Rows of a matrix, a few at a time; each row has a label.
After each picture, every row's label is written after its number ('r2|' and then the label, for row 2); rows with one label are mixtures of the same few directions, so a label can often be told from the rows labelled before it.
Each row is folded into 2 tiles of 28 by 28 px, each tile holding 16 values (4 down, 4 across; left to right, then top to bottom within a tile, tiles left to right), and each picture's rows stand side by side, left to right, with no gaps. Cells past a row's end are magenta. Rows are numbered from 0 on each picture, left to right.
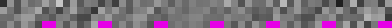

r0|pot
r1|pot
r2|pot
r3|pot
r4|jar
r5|pot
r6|jar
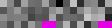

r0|jar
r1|jar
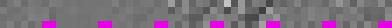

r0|jar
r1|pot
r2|pot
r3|pot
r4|pot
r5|jar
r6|jar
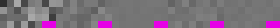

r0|jar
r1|pot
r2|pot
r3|jar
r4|jar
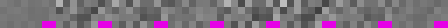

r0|jar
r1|pot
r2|jar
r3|jar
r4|jar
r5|pot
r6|jar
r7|pot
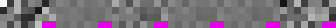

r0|pot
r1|jar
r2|jar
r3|jar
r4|jar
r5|jar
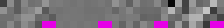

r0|pot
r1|jar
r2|jar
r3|pot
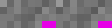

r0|pot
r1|pot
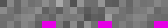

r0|pot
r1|jar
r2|pot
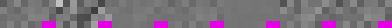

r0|jar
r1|pot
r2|pot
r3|jar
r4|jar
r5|pot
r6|jar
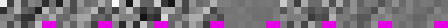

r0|pot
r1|pot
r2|jar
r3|pot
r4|jar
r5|jar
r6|pot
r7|pot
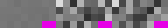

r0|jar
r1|jar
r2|pot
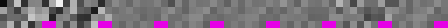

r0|jar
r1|pot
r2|jar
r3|pot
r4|pot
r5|jar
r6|jar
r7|pot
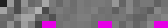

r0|pot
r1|pot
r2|pot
